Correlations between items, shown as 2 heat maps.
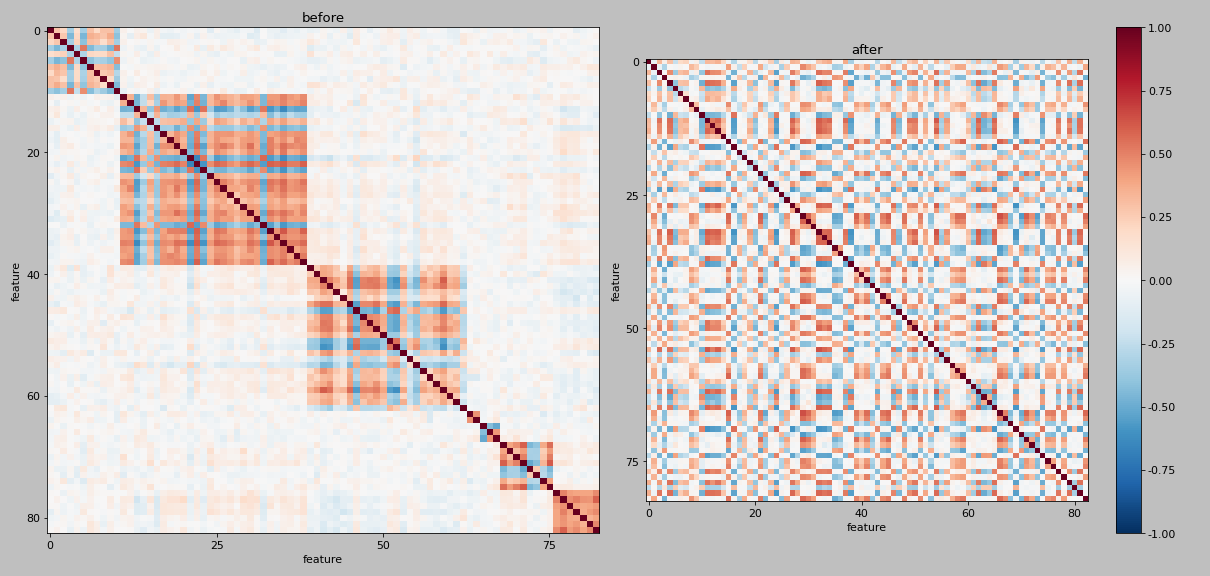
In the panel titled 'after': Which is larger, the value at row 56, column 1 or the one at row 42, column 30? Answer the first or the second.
the first
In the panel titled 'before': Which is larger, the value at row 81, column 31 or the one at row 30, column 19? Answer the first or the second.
the second
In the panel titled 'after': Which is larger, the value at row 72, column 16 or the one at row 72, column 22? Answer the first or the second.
the first
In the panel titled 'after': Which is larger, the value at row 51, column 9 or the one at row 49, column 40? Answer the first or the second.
the first
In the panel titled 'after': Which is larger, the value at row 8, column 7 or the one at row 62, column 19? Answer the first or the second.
the second
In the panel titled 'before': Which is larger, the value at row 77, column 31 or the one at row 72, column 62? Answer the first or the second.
the first
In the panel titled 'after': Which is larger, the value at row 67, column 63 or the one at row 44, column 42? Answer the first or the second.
the first
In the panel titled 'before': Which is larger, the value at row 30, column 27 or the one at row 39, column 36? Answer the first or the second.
the first
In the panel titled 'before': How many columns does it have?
83
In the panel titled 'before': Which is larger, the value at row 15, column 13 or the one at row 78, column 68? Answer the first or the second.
the second
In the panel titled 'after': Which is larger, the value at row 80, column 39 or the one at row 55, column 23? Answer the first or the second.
the first
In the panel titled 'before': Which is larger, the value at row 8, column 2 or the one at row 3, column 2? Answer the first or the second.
the first
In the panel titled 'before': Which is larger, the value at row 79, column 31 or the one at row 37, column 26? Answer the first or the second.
the second
